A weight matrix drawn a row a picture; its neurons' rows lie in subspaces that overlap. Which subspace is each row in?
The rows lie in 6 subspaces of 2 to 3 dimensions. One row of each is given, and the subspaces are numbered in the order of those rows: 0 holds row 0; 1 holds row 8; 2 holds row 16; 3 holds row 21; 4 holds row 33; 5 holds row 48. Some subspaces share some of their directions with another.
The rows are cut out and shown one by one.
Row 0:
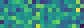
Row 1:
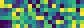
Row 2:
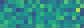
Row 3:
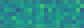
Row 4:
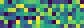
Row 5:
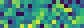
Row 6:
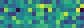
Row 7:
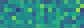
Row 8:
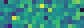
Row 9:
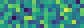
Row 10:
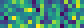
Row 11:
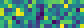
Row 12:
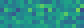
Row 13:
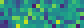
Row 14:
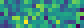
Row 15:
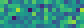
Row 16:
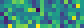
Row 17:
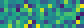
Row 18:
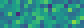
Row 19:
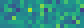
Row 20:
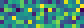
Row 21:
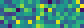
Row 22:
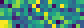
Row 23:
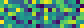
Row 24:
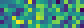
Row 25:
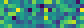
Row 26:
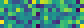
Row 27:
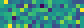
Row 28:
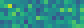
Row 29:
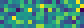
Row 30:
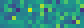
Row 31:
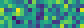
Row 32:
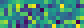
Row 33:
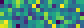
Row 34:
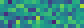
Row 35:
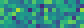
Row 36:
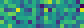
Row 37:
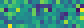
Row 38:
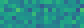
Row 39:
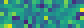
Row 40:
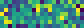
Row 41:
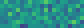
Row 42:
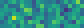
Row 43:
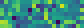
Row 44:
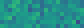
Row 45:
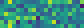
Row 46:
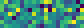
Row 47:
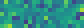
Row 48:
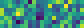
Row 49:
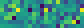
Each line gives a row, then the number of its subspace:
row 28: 4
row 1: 4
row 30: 0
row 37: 2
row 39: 1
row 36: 3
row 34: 3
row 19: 0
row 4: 3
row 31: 5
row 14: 1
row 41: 5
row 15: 3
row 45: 3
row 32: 1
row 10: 2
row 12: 2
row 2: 4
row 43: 4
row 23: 0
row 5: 5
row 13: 4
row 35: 2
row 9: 2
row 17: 1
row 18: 5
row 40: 2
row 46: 5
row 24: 5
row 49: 0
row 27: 1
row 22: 4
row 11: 5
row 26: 0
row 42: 2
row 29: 5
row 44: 0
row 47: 1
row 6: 2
